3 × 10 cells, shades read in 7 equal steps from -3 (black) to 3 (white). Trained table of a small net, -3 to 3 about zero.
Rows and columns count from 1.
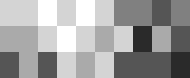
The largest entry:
3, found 3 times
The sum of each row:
13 10 -1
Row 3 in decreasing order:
2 2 1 1 -1 -1 -1 -1 -1 -2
